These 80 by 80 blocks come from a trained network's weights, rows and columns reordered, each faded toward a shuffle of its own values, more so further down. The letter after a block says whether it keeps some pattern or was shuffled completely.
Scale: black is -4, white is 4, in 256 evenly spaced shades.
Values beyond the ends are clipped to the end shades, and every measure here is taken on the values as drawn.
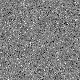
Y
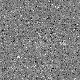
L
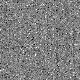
L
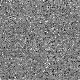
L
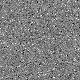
Y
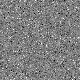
Y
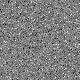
Y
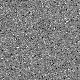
Y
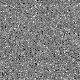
L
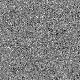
L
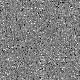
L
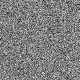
Y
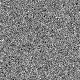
Y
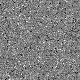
L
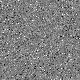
Y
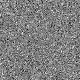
L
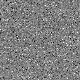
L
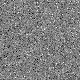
Y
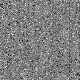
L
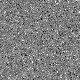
Y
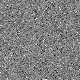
Y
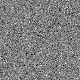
L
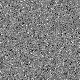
Y
